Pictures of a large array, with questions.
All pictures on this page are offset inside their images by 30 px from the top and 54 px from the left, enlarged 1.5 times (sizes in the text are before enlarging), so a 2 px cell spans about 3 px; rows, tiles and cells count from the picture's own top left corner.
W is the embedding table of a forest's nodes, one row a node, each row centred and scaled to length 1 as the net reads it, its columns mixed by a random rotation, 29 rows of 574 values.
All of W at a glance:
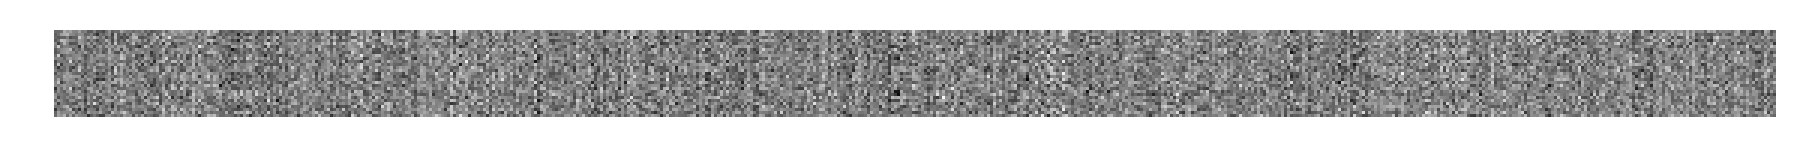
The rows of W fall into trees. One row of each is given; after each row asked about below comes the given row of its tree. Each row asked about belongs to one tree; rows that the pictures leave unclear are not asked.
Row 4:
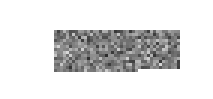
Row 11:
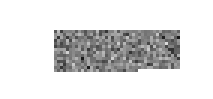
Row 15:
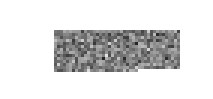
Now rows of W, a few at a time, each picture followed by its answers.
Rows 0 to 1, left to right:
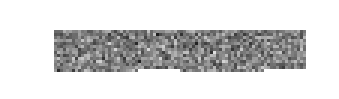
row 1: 15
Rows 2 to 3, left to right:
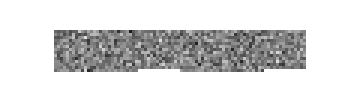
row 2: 4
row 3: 15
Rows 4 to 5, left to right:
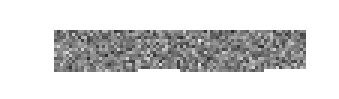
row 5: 11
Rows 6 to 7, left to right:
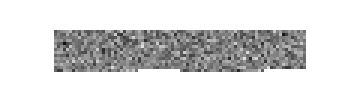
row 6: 15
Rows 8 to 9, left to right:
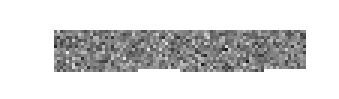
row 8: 11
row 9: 11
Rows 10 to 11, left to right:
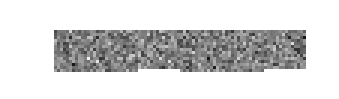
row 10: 15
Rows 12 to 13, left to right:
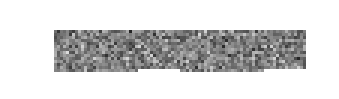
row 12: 4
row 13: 4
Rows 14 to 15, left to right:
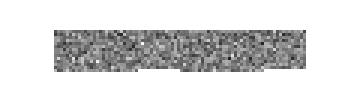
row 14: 15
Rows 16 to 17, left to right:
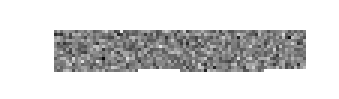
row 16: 15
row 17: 11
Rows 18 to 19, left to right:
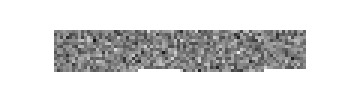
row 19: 15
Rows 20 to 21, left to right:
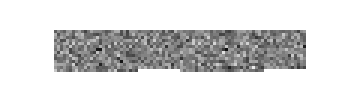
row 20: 11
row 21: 11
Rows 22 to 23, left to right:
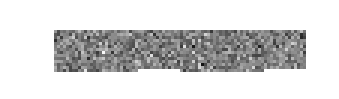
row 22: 4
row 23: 11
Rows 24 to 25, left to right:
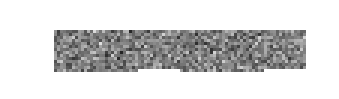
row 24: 4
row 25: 15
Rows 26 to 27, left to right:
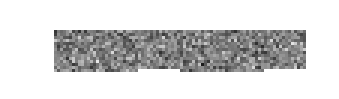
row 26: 15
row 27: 11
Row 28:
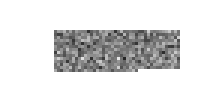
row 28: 15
